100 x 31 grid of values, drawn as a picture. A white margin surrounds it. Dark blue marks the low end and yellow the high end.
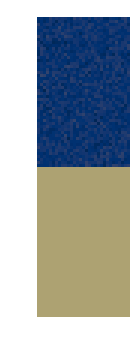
The table splits into 2 rows of 1 panel. Panel 1,1: very low, fine-grained, faint in contrast. Panel 2,1: high, flat.
